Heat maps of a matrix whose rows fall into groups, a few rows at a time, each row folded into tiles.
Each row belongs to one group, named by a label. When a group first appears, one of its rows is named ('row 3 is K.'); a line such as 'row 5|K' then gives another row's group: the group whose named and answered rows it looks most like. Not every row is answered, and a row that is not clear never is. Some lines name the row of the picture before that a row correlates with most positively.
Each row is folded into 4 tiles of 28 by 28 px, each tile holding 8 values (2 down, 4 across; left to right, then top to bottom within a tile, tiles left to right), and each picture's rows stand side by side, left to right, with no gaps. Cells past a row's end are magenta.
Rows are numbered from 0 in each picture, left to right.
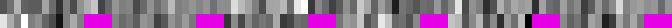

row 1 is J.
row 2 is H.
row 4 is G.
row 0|G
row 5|J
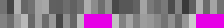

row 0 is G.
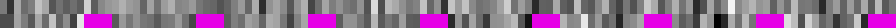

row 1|H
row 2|H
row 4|H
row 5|G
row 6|J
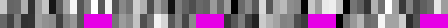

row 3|H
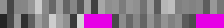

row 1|H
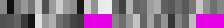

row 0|H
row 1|G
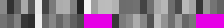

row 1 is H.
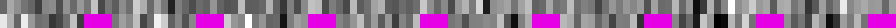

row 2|G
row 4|H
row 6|J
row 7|J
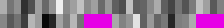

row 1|G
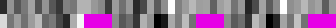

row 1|J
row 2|J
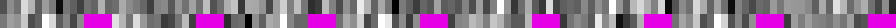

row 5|H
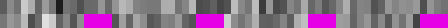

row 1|H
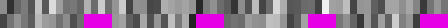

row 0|H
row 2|H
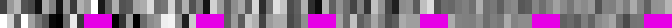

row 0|G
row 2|H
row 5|H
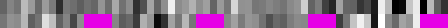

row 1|J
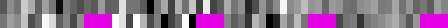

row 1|G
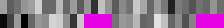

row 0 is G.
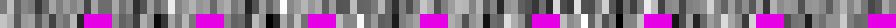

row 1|J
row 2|J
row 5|G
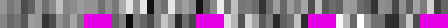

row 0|J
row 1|H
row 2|G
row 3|G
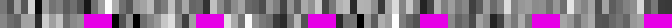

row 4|J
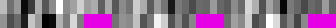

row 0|J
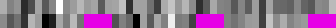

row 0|J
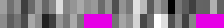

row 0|J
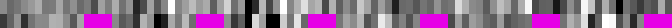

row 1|J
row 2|J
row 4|H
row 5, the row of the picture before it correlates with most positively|1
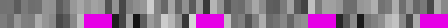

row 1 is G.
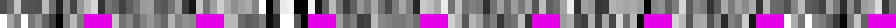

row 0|G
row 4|G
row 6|G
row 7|G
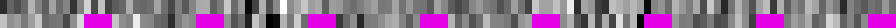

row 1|G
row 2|J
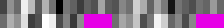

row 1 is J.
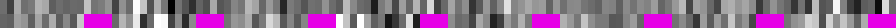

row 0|G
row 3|G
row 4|J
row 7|H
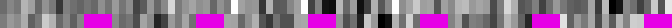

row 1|J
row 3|J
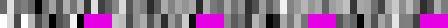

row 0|G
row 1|G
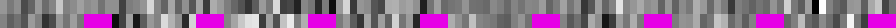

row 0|J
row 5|J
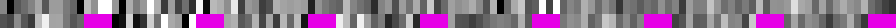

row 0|H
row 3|G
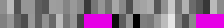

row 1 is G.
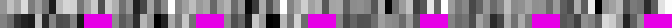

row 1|J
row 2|J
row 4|J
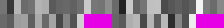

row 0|G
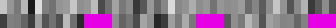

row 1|J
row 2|H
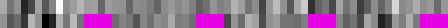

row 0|J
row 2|H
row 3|J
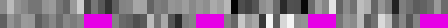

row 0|H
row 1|H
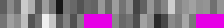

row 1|J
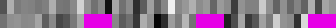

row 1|J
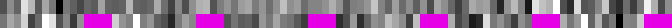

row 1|G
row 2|H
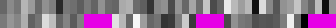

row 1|G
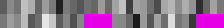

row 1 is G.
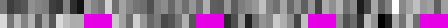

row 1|G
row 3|J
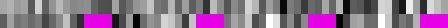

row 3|H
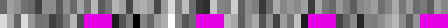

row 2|G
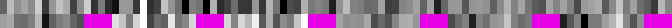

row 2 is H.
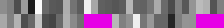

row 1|G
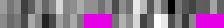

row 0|J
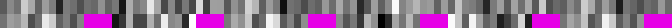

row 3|J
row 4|G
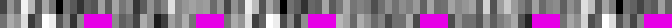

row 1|J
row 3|G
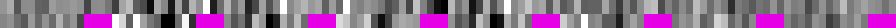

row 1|G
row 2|J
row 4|J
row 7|J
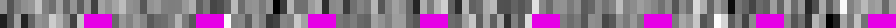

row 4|G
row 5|J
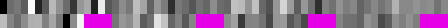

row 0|H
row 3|J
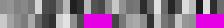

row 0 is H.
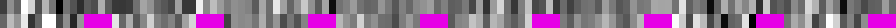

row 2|H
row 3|G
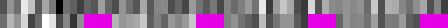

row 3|H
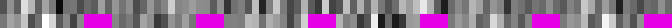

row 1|J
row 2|H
